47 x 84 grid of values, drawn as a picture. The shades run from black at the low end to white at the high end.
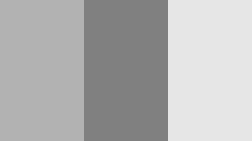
It is made of 1 by 3 panels. Panel 1,1: high, flat. Panel 1,2: middling, flat. Panel 1,3: very high, flat.
